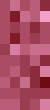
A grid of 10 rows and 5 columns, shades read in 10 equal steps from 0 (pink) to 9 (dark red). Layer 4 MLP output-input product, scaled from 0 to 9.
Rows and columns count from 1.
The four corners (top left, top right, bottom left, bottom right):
5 7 4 2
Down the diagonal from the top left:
5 8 5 6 3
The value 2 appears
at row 5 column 2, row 7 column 5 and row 10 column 5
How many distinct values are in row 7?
5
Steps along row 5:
down up down same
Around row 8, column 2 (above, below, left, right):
4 5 4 3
